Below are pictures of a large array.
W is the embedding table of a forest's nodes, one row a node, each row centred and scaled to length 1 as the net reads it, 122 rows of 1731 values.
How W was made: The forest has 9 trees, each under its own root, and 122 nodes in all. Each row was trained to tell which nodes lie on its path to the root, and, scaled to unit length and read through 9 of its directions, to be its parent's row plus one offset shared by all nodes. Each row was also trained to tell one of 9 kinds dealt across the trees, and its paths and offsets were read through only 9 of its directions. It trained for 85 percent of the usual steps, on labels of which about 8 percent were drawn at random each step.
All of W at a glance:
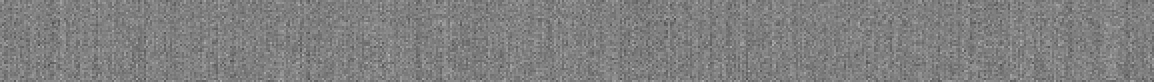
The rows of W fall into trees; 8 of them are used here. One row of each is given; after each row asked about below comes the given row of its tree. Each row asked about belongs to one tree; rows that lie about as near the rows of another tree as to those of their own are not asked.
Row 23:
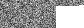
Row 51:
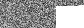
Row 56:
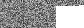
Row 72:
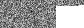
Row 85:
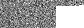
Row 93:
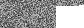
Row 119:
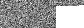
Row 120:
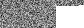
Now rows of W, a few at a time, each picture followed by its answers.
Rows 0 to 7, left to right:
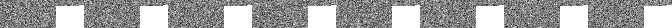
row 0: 85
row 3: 85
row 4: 93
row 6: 119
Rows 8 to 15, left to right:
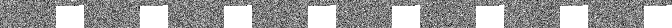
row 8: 51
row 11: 72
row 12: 93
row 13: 93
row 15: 72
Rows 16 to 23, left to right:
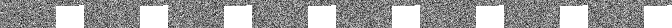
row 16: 56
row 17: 23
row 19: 56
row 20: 72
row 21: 119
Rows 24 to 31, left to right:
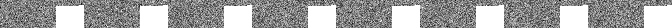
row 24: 72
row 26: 85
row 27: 56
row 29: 93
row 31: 56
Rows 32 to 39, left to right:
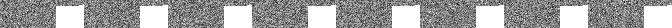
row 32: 93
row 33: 51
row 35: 23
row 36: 51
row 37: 72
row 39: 23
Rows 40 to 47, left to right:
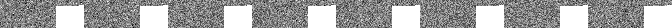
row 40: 93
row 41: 72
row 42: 119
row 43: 85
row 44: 120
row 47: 119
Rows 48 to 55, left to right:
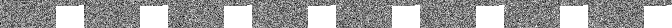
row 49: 72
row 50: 93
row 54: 93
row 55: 51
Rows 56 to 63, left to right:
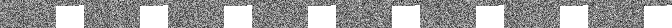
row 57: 23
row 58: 85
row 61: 72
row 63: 119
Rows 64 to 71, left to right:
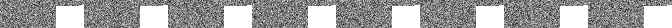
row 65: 72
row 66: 72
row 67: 93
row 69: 23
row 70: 85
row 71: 56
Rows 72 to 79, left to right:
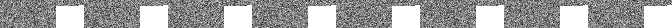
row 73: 85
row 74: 93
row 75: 85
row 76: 93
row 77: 72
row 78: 51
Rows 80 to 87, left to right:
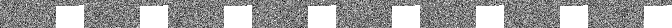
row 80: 93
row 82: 85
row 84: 119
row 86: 51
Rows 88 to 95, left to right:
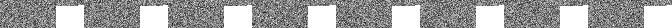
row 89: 119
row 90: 85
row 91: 119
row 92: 85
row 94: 93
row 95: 119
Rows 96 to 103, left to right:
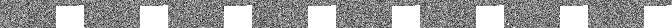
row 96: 119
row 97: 72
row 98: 119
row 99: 85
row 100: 51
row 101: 119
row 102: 119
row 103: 72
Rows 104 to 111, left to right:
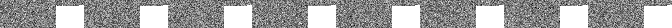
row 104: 120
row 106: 56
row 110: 51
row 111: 93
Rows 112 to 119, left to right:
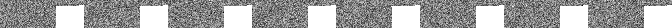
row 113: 85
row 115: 85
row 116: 119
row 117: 51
